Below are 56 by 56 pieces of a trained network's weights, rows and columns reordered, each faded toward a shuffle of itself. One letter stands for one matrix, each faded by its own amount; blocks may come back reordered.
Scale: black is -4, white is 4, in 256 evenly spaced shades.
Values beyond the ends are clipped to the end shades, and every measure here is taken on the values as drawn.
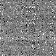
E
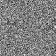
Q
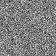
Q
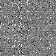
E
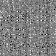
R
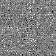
E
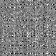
R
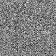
Q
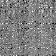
R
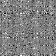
R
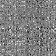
R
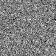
Q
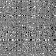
R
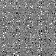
E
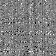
R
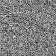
Q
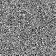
Q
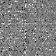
E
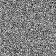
Q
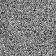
Q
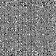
R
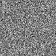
Q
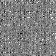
R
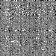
R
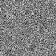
Q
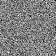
Q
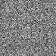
Q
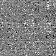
E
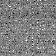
E
